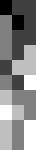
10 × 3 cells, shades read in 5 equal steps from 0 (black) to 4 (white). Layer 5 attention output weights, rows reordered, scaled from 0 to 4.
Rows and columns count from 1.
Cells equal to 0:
2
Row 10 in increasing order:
2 3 4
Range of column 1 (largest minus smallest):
4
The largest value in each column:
4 3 4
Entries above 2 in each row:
0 0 0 1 2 1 1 2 2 2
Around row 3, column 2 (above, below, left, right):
0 1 2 1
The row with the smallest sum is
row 1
